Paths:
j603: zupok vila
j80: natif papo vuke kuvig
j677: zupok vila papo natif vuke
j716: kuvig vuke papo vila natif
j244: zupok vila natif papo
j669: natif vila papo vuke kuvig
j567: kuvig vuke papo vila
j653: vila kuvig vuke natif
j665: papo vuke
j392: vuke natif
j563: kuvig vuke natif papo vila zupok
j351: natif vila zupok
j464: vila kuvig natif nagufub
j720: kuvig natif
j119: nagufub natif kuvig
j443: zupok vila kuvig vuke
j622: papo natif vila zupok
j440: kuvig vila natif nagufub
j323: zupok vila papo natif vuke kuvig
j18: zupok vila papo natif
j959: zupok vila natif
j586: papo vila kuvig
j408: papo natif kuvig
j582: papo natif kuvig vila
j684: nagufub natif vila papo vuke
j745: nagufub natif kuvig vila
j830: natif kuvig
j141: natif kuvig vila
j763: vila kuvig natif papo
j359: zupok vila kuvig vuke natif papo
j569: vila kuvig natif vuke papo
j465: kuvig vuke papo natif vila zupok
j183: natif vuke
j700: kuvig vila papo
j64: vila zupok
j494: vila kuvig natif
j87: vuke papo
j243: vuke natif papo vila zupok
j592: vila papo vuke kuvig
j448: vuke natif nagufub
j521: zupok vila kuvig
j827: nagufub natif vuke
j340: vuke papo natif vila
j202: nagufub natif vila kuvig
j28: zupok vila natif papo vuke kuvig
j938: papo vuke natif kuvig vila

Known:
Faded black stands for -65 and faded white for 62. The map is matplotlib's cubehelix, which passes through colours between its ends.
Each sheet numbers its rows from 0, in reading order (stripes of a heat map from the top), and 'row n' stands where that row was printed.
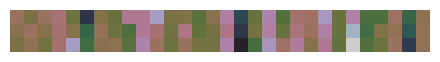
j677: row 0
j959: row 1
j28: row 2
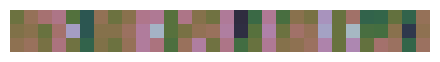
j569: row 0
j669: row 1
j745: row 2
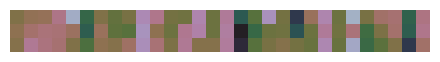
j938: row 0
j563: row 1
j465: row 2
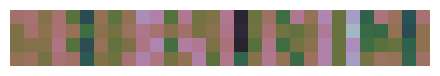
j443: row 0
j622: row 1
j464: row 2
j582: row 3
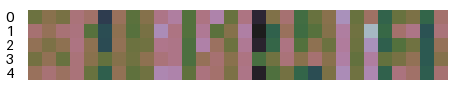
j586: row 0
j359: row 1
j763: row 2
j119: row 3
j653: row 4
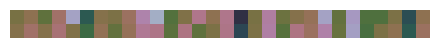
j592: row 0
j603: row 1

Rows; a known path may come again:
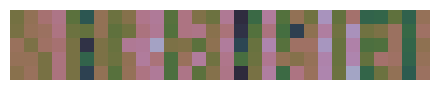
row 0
j569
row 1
j448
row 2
j677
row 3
j745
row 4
j521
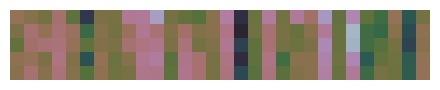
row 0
j323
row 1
j622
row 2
j340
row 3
j494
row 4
j720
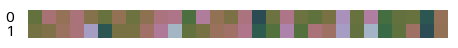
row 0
j87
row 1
j684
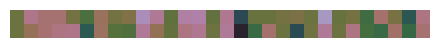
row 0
j567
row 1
j243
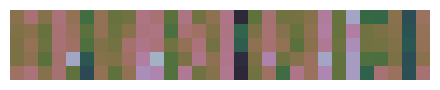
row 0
j351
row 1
j830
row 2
j408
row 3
j592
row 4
j443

